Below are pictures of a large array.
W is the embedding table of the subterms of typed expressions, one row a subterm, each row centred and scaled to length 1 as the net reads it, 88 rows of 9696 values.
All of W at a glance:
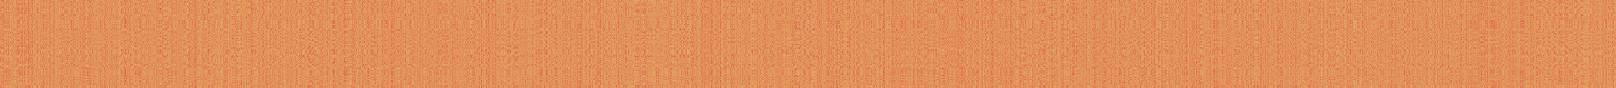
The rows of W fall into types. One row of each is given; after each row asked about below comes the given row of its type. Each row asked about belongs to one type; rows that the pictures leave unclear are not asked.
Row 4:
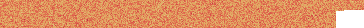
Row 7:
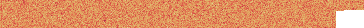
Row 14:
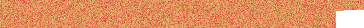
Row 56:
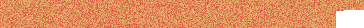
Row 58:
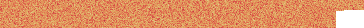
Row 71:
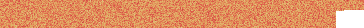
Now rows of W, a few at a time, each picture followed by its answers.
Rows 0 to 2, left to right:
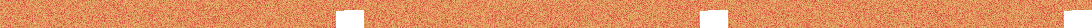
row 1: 14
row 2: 14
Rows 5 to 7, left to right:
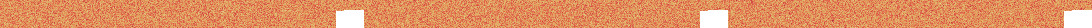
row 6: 14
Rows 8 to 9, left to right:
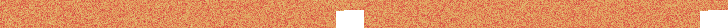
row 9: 4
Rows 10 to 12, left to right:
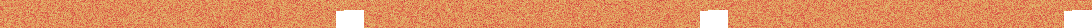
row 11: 4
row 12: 4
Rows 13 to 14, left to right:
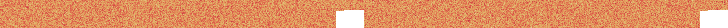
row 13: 71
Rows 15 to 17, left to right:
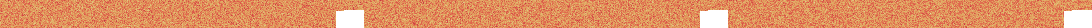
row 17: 7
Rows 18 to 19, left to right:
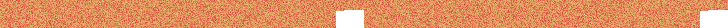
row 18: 71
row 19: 71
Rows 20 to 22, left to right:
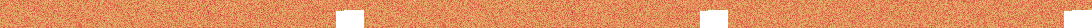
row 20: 4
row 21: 4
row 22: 58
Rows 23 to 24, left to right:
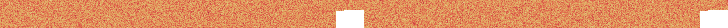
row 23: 4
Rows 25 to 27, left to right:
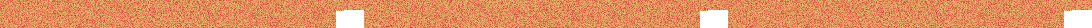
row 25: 58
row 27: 58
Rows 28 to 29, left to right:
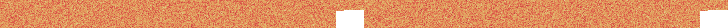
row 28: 58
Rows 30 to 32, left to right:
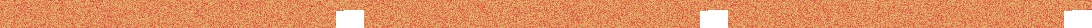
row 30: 7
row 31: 71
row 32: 71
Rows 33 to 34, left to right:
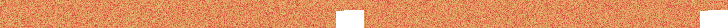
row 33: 4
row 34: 7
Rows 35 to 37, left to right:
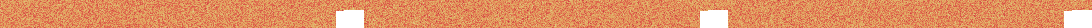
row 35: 56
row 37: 14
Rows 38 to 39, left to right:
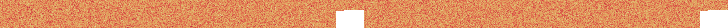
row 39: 7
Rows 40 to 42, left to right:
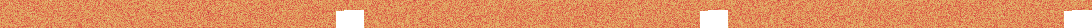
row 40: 4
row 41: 14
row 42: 14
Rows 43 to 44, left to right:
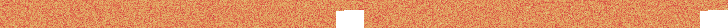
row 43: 71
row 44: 58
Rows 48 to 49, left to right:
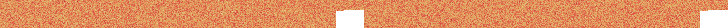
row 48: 56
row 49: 4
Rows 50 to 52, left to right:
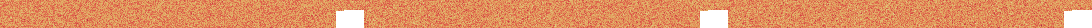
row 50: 4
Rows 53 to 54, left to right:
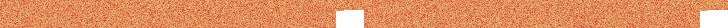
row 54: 14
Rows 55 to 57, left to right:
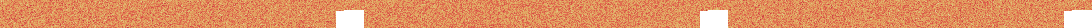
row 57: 56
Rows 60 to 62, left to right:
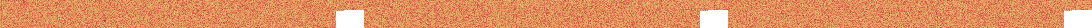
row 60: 7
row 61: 71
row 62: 58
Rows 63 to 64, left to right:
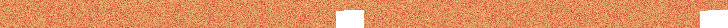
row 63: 4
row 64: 14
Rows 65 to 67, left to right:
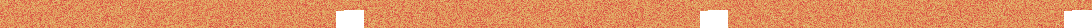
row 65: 14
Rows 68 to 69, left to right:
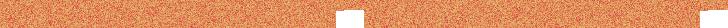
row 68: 71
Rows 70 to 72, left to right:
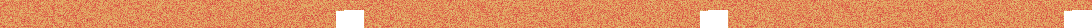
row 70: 4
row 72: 71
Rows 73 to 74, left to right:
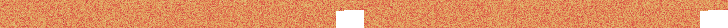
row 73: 4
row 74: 71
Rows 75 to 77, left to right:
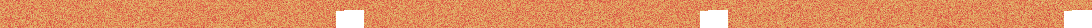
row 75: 71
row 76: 58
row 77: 14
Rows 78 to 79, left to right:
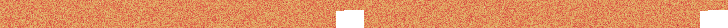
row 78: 71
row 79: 14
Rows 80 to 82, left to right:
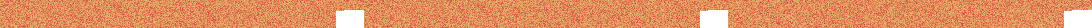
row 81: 71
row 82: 56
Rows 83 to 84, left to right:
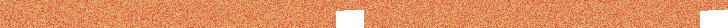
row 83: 14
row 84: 58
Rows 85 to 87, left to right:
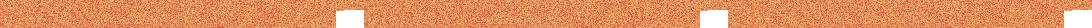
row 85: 56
